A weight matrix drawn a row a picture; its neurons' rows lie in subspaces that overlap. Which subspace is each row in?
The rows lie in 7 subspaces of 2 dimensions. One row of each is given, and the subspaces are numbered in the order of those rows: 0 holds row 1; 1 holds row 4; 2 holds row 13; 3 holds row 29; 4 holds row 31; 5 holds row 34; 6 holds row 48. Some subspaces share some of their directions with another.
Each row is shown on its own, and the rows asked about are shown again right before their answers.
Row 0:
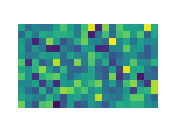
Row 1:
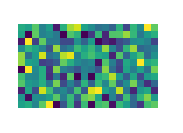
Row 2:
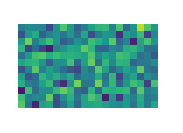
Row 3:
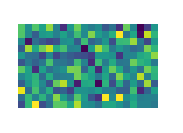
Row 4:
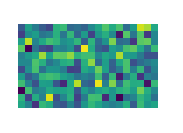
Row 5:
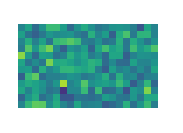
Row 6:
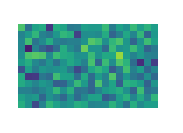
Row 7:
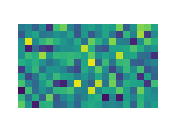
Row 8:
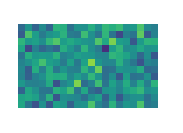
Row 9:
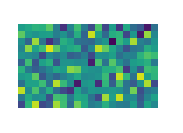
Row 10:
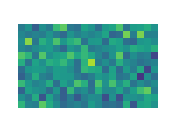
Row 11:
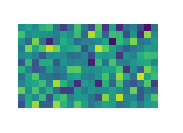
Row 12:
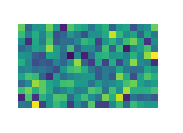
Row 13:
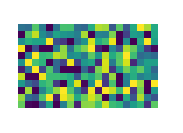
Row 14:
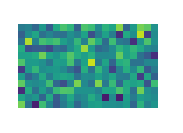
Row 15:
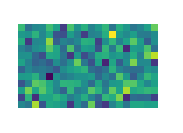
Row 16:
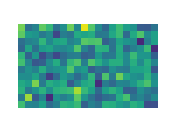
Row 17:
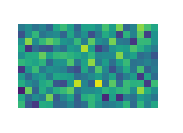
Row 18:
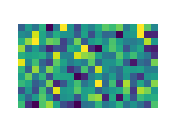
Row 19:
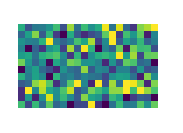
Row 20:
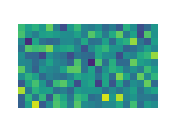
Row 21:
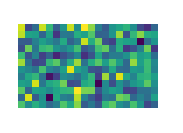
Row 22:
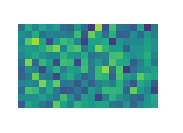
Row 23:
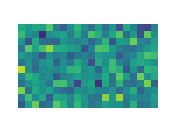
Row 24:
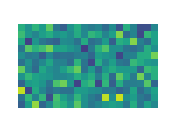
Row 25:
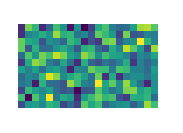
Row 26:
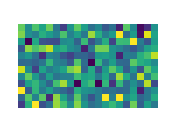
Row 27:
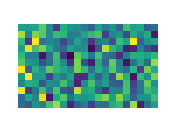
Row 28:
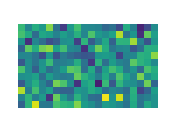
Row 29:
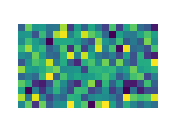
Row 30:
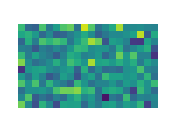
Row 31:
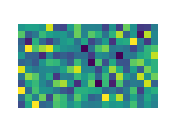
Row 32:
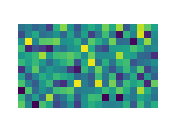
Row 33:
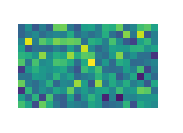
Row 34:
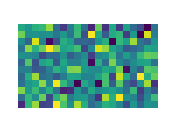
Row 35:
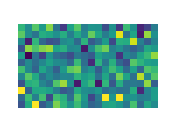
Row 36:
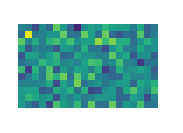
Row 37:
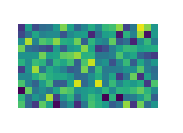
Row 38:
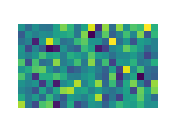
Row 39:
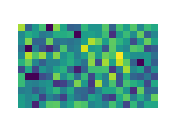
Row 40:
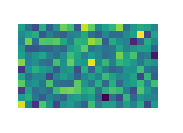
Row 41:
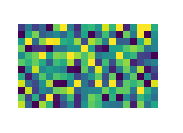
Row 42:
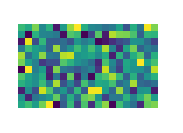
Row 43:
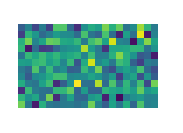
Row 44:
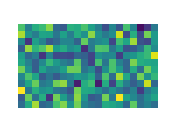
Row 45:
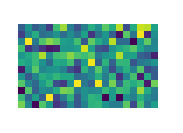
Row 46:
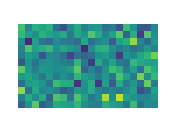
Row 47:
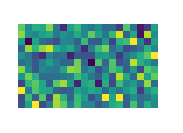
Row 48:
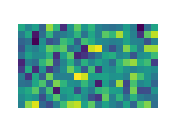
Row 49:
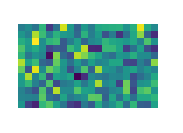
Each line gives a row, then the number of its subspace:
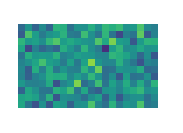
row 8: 0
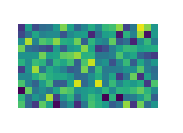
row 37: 4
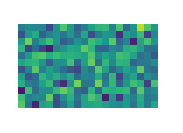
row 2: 2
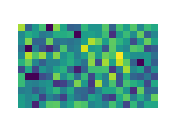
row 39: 4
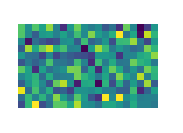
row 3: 6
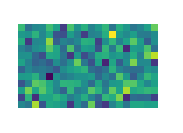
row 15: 3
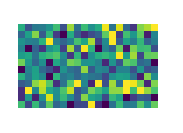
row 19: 3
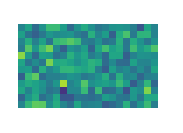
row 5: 2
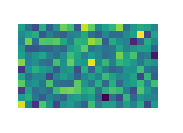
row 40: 1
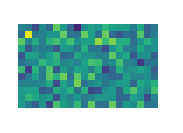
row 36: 0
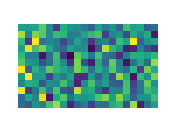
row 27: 6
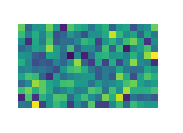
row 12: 3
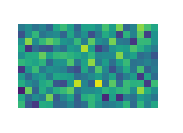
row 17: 3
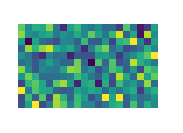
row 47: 3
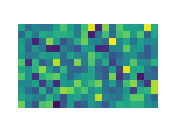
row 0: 5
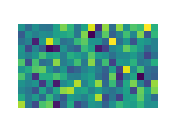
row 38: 5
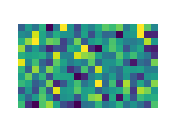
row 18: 6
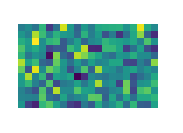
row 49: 6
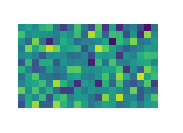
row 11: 5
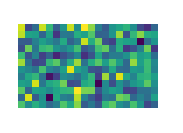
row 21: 1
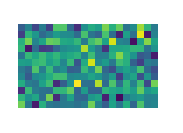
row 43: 0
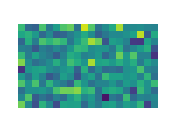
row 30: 1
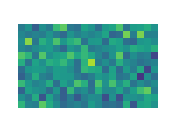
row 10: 2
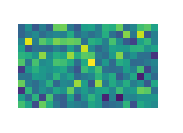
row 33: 2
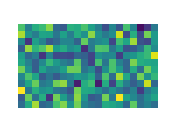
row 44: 1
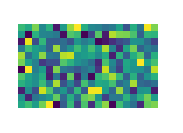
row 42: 0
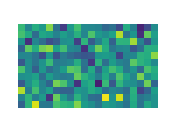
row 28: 6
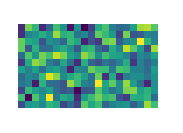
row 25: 1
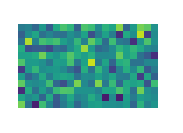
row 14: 1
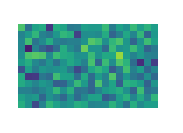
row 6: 4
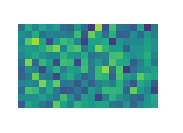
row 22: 5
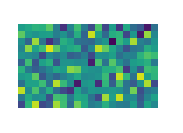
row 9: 5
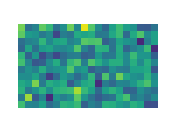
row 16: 1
